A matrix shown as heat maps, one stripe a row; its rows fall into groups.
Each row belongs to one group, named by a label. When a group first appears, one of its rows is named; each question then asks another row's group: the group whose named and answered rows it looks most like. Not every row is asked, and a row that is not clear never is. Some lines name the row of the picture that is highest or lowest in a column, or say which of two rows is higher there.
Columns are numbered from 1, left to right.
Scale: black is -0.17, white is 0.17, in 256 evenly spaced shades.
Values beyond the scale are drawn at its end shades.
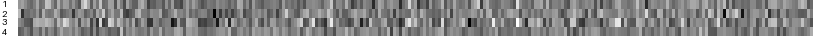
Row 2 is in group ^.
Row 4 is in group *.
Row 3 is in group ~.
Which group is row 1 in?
~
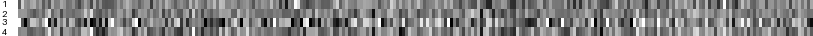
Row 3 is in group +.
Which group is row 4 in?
~
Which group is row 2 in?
~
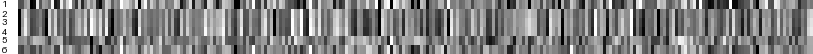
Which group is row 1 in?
*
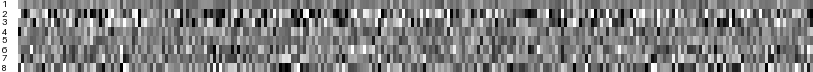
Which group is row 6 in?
^
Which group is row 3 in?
*
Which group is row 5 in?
~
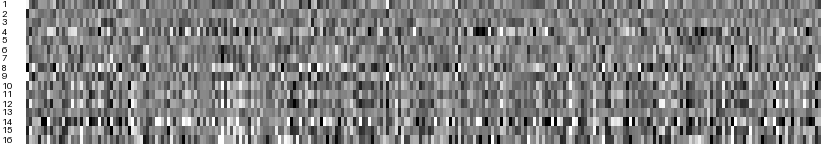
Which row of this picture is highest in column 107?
8
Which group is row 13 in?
*
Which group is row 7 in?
^
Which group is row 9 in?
+
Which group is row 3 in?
~
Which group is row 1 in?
+
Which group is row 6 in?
^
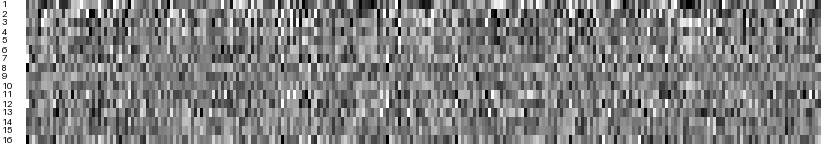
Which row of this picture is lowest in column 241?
1
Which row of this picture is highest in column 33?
1
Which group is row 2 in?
*
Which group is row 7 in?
+
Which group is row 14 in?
*
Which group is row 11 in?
^
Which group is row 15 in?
*
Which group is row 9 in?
~
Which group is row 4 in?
*
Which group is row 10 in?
^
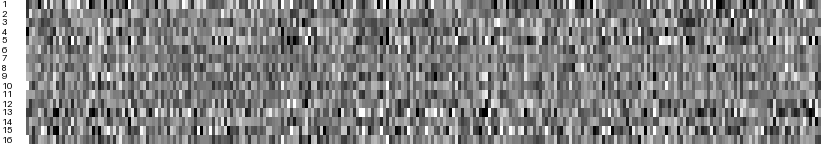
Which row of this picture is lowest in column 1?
4
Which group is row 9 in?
~
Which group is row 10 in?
+
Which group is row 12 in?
^
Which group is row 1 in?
*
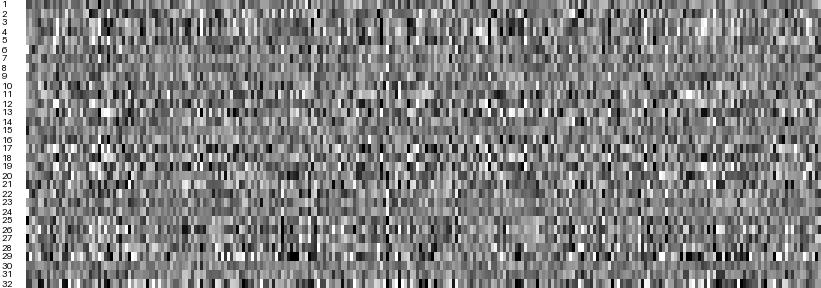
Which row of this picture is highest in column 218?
4
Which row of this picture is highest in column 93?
11
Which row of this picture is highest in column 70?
3
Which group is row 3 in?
~
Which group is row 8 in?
+
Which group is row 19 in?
~
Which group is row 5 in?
~
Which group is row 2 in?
*
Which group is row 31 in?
*
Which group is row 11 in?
^
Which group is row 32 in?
*
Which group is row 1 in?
*
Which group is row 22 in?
+
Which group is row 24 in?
+
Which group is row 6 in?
+
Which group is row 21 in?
*
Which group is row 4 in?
~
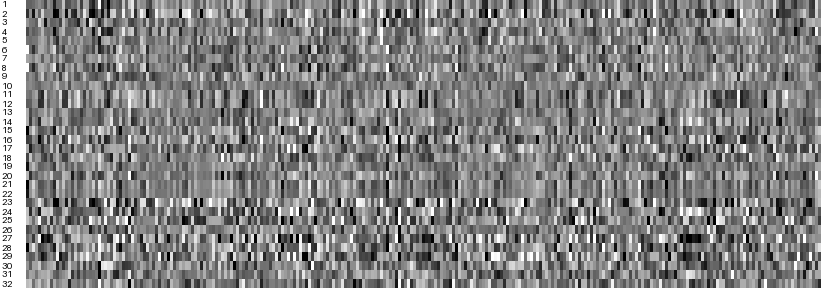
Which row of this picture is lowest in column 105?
23
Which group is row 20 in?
^
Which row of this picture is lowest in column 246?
24
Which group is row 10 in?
~
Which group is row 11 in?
*
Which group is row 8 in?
+
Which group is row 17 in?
^
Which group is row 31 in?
^
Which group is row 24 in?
^
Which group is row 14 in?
^
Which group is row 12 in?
*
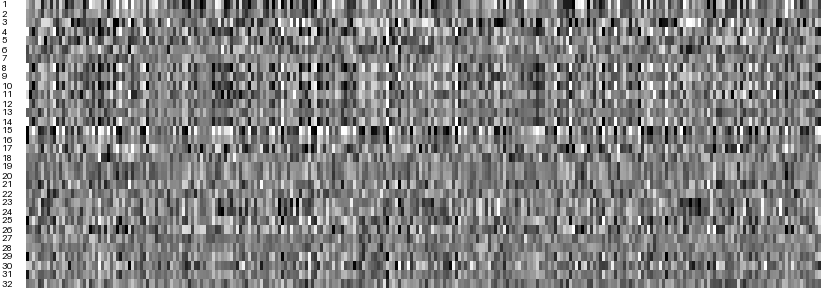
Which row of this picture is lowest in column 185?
30
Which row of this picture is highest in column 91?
3
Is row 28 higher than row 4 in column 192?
No
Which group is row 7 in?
*
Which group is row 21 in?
*
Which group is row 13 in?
*
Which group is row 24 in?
^
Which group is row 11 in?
^
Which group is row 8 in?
+
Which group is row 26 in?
*
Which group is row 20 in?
*
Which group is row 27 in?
~
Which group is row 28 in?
~
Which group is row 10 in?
+
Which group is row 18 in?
~
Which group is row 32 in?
*
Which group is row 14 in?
+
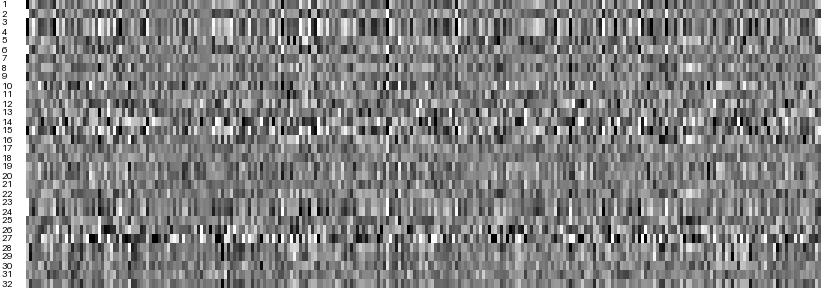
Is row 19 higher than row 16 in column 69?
No
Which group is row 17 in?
+
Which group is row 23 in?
+
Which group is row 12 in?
*
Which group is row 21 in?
~
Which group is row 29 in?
^
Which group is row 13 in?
~
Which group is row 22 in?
^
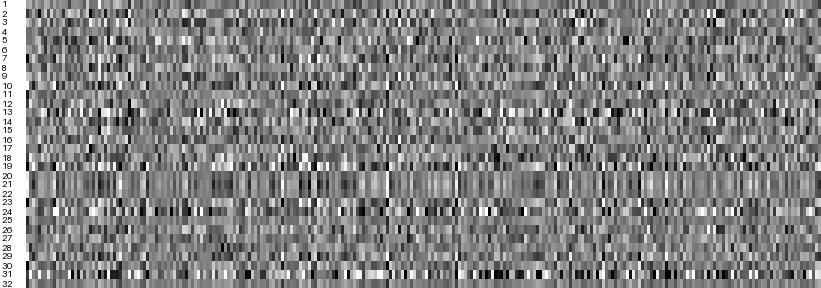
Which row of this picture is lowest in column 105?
5
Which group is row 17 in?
*
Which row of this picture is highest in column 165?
13
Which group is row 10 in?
+
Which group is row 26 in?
*
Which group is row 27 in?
~
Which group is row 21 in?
+
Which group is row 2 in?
*
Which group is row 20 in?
+
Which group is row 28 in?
^
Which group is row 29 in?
+
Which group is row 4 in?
*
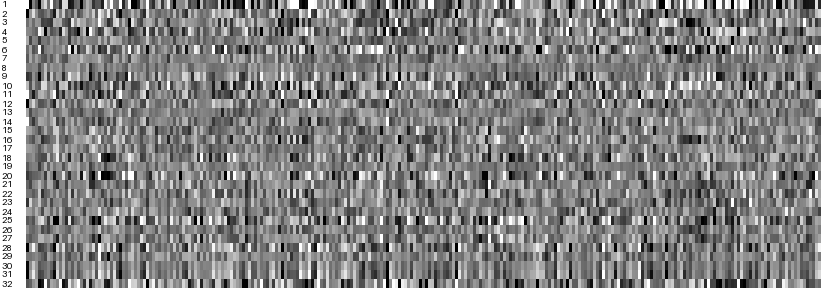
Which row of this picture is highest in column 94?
4
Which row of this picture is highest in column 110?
9
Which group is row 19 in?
*
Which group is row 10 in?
^
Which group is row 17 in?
~
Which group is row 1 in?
^
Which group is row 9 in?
*
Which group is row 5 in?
^
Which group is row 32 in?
*
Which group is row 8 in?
*
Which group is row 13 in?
^
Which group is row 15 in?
~
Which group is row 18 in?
~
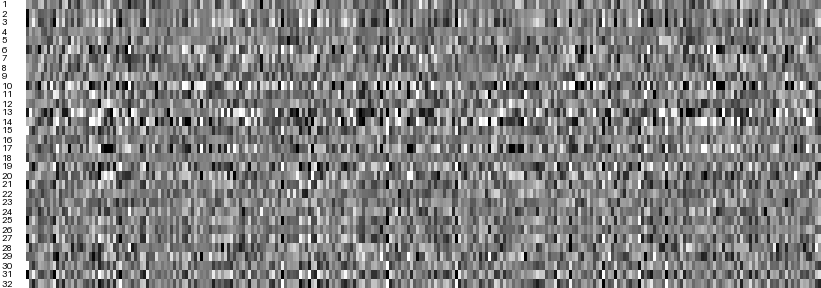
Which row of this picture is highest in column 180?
10
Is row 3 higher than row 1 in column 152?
Yes
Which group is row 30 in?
+
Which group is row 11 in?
~
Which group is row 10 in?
*
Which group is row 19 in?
+
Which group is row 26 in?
~
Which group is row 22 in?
^
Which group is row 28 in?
^
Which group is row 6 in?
*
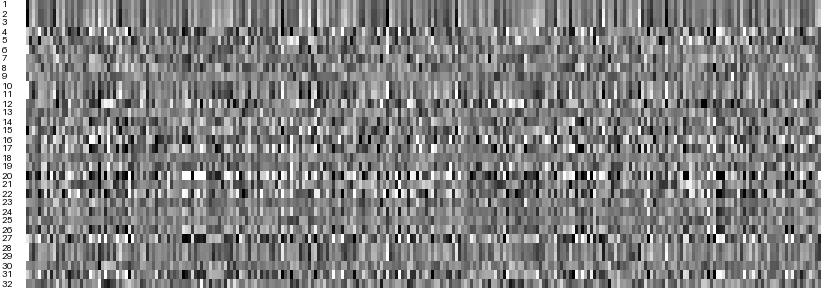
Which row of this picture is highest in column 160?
20
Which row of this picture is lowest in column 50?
5
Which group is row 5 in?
^
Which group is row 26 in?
*
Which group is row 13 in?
*
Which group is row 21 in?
^
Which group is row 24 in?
*
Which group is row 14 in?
*
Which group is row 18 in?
^
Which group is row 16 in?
~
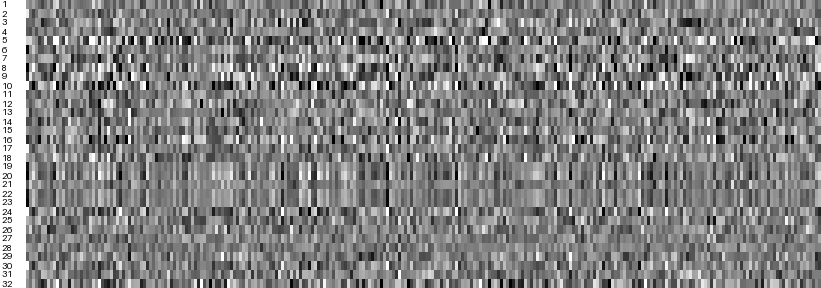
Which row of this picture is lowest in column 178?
10
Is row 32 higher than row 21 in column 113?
No
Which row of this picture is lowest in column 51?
5
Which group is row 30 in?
+
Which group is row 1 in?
~
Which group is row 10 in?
+
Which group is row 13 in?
^
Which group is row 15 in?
~
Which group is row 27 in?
*
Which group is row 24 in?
+
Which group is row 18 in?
~
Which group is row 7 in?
^
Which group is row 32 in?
~
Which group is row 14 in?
*
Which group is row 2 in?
+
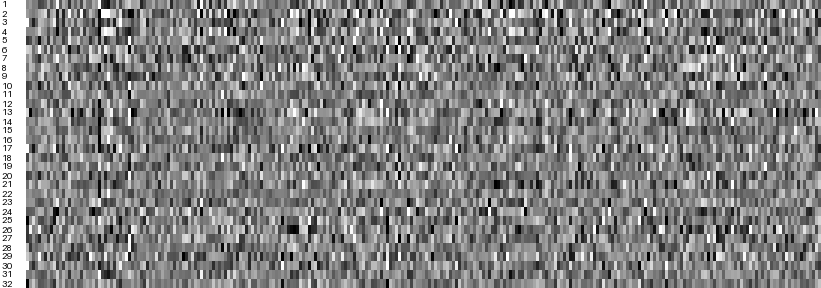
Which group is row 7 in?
~
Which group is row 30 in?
+
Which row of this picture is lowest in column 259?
29
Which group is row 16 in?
~
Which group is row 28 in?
^
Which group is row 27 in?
*
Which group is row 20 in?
*
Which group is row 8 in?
^
